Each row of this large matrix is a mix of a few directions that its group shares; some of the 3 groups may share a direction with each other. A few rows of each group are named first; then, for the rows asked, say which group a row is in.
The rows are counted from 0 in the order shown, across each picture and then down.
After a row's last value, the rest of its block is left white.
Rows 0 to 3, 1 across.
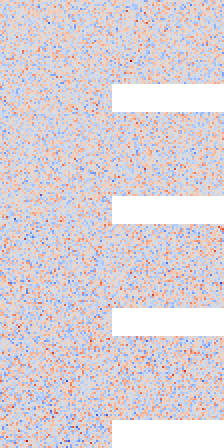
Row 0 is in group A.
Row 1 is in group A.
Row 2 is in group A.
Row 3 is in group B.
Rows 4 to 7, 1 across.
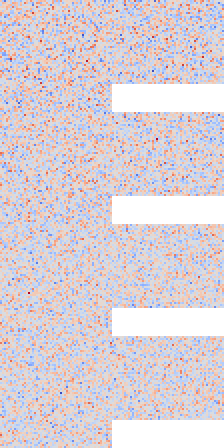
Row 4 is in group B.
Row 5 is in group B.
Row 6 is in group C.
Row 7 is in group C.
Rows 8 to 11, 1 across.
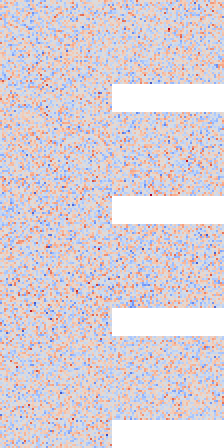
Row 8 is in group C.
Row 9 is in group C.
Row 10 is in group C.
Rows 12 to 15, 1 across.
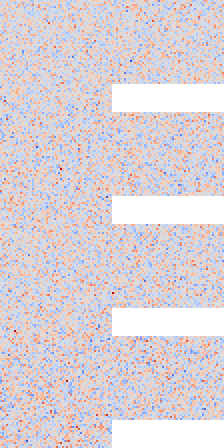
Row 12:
A
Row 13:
C
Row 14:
A
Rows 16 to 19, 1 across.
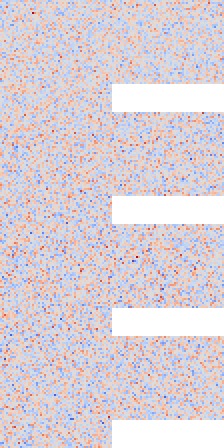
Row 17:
B
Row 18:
B
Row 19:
C
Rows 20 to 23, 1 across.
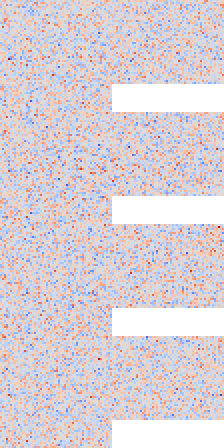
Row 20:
A
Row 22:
B
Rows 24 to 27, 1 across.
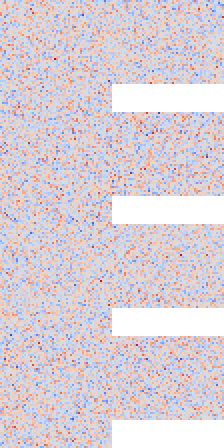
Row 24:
C
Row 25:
A
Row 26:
B
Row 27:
C
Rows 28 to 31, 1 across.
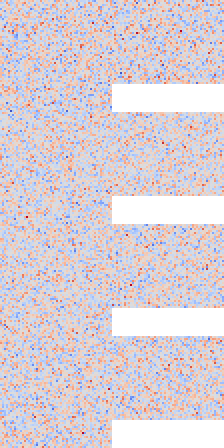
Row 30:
A
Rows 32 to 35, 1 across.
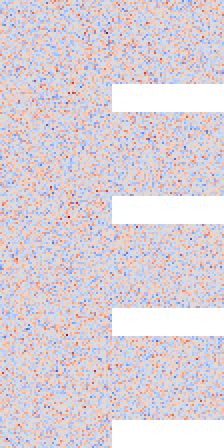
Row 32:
C
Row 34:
B
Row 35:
A
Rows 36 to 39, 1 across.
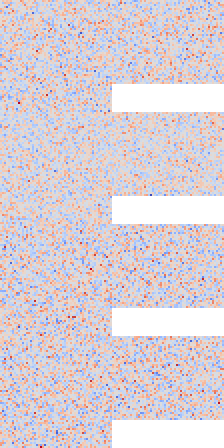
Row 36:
C
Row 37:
C
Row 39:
C
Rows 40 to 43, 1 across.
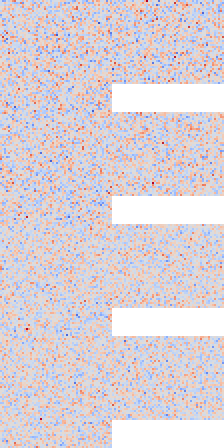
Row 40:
A
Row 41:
B
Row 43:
A
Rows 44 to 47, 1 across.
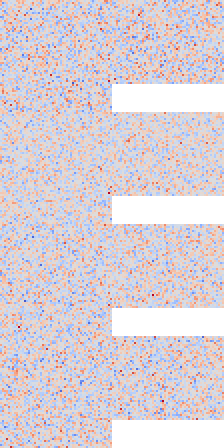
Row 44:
B
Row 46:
B
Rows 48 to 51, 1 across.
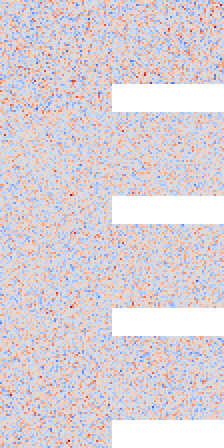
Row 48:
C
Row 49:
C
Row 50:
C
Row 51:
B
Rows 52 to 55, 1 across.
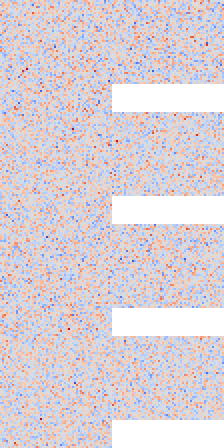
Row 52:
A
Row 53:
A
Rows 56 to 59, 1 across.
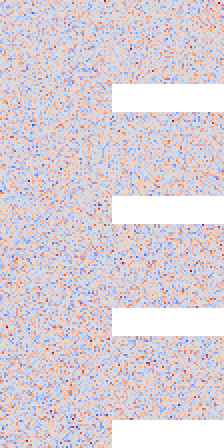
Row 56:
B
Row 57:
C
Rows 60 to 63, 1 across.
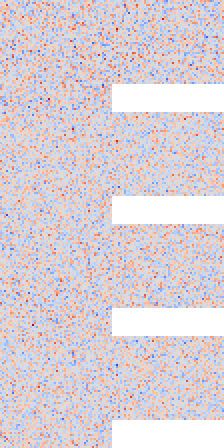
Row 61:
A
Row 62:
C
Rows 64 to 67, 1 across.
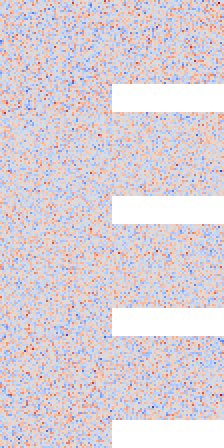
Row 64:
B
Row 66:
B
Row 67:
A
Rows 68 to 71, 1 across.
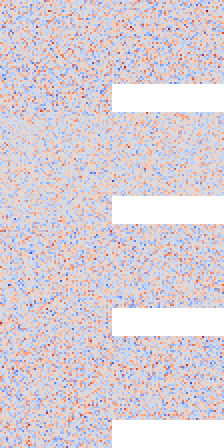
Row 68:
C
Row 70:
C
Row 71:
B
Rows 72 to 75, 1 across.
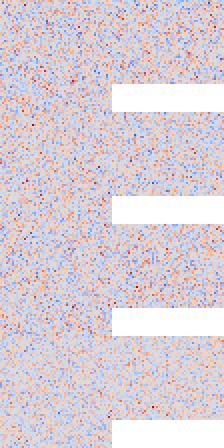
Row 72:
C
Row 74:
B
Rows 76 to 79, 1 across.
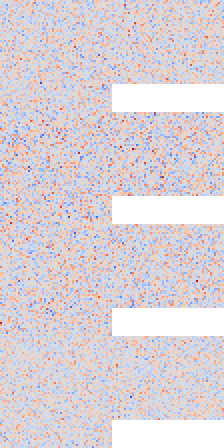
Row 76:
A
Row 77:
B
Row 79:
A
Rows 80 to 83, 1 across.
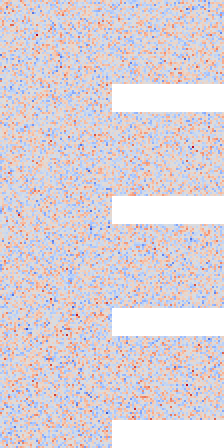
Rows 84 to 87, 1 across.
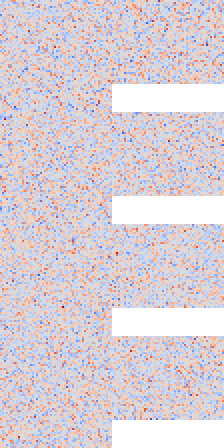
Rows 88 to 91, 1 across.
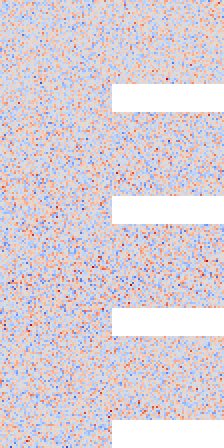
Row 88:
A
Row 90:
A
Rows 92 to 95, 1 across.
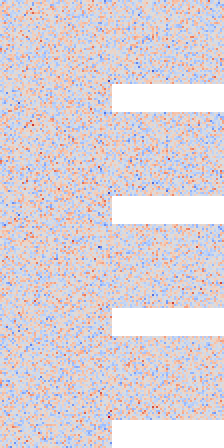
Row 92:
B
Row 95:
B
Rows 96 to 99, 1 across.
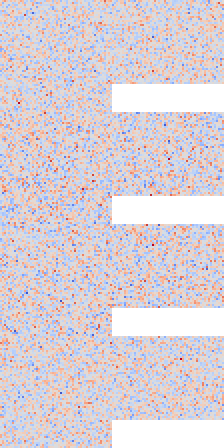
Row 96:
C
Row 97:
C
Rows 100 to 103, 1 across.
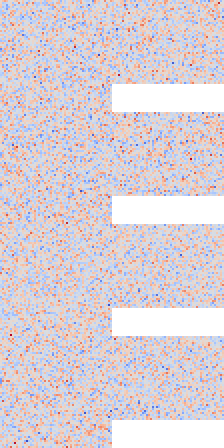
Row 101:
B
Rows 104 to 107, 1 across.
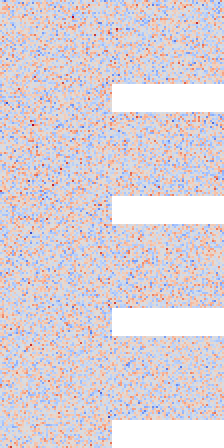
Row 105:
C
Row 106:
B
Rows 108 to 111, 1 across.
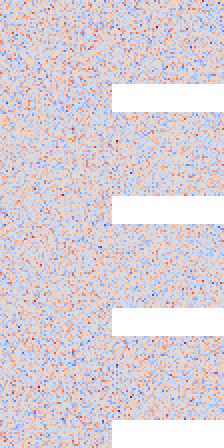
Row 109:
A
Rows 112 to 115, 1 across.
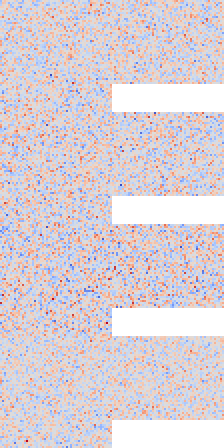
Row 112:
B
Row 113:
B
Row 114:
C
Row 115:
B
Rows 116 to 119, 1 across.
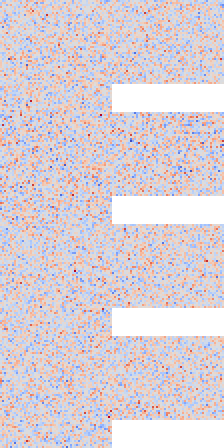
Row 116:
A
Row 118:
A
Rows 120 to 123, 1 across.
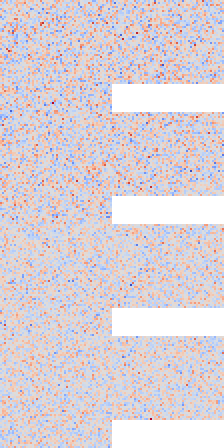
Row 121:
C
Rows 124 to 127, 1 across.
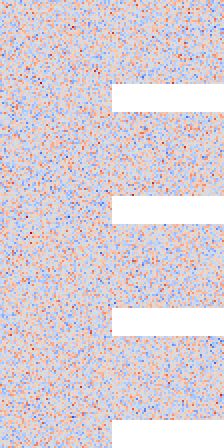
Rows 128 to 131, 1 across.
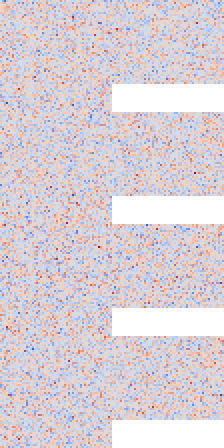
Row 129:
B
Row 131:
A
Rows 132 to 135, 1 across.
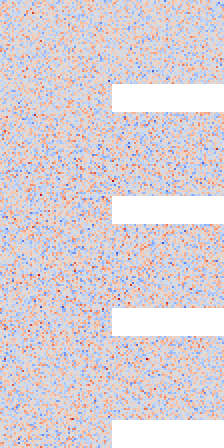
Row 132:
B
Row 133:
A
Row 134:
A
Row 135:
C
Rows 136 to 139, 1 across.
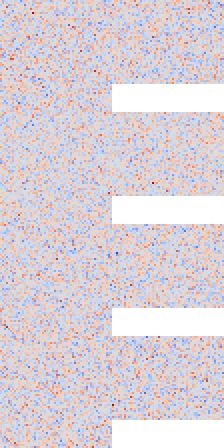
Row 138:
A
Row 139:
A
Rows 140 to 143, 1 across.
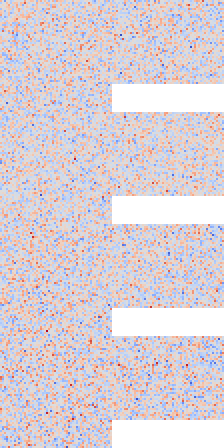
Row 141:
A
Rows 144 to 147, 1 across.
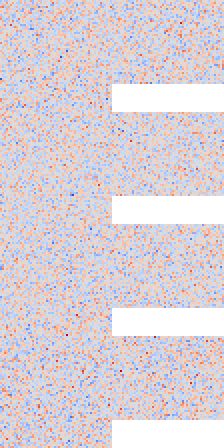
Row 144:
C
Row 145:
C
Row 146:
B
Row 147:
B
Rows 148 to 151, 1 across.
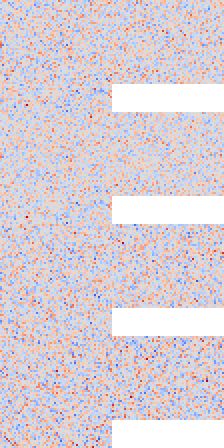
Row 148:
B
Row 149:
B
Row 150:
C
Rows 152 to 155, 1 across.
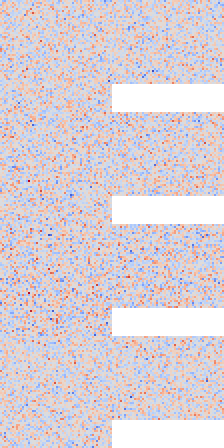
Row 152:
B
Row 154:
C
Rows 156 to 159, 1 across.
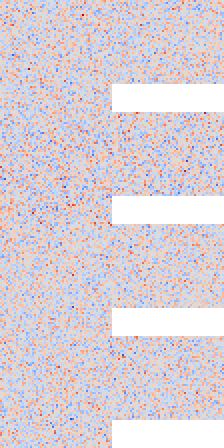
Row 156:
C
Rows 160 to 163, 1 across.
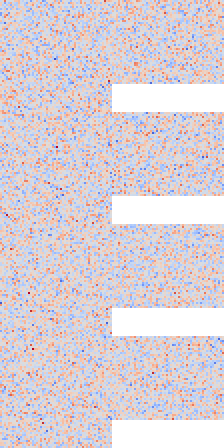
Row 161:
A
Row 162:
C
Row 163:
C
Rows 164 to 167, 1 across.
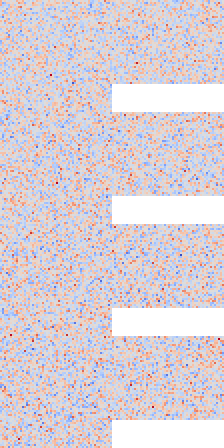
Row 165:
C
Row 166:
B
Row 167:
B
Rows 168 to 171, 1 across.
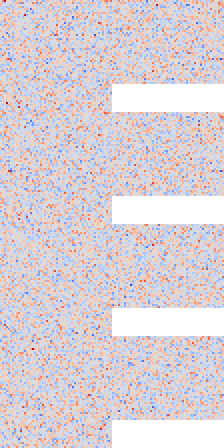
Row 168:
A
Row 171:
C
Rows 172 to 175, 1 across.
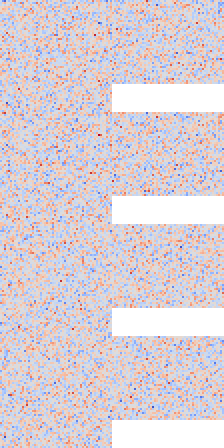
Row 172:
A
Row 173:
A
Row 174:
C
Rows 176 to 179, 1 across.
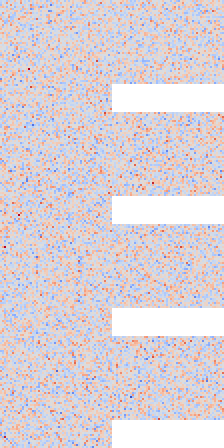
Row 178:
C
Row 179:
A
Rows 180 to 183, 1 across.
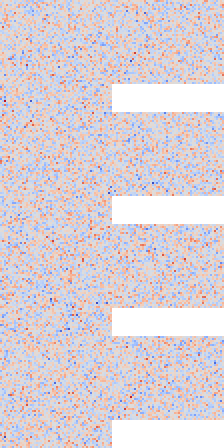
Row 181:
B
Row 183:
A
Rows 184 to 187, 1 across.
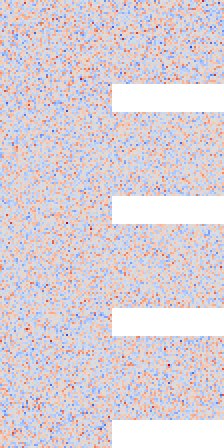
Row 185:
B
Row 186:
B
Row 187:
C
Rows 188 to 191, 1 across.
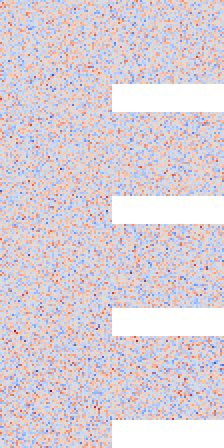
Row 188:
C
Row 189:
C
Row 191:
C
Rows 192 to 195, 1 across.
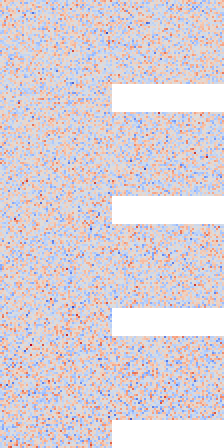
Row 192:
C
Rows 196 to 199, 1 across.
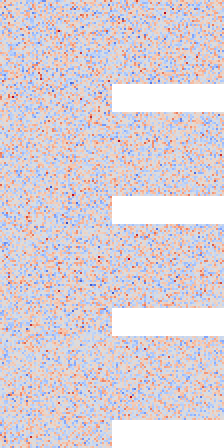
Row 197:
B
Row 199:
A
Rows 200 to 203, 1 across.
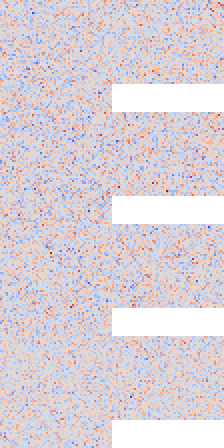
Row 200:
C
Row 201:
A
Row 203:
A
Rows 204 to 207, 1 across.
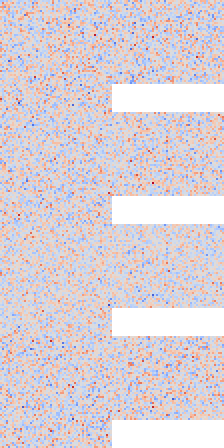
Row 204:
C
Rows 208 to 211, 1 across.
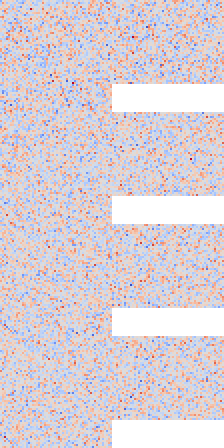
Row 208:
B
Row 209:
B
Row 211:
A
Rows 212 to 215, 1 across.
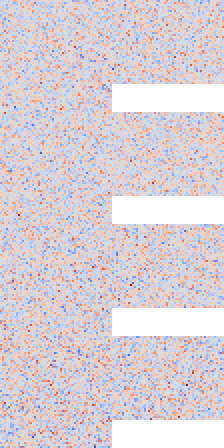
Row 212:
A
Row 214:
A
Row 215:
C
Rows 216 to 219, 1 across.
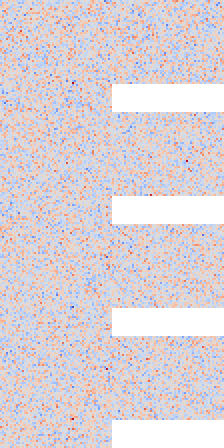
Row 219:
C
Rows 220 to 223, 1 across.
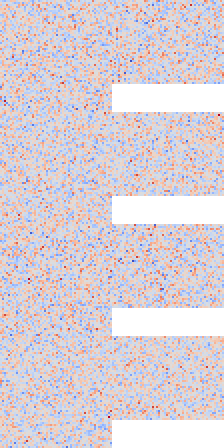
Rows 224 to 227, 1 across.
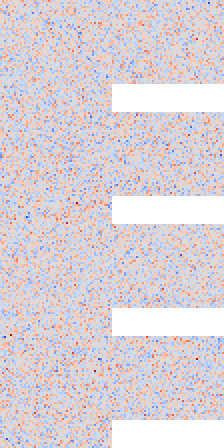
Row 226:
B
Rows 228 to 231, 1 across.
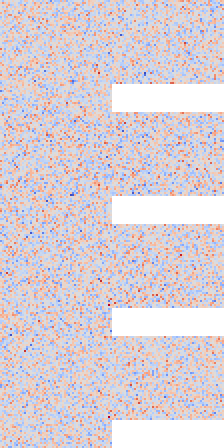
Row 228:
C
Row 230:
B
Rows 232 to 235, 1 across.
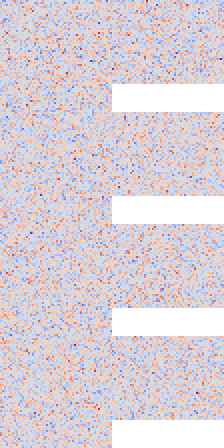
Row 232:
A
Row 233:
A
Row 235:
C
